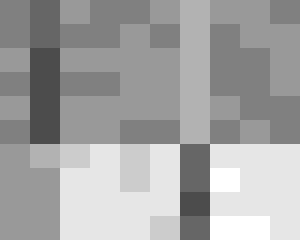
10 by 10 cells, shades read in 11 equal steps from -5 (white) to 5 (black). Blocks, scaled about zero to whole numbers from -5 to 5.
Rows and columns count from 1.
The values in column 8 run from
-5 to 0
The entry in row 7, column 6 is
-4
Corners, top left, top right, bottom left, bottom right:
0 0 -1 -4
